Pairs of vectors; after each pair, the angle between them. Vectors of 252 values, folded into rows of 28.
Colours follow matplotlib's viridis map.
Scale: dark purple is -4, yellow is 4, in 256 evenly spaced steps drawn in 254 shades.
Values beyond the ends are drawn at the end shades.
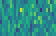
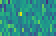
orthogonal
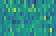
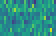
nearly parallel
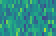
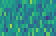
partly aligned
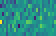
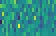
nearly opposite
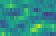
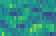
nearly parallel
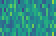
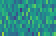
orthogonal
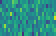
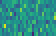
nearly parallel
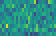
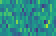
partly opposed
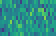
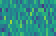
nearly parallel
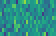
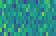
nearly opposite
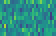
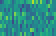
partly aligned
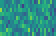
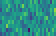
nearly opposite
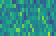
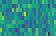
partly opposed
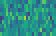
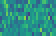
nearly parallel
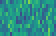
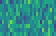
nearly parallel
